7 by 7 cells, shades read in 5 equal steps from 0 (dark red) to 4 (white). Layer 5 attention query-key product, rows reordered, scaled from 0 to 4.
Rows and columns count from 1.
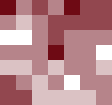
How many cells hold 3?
10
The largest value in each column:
4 4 3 3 4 3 4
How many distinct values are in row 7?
3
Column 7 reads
1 1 2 4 3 2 2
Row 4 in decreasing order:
4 2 2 2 2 2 0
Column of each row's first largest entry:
2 2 1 7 1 5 3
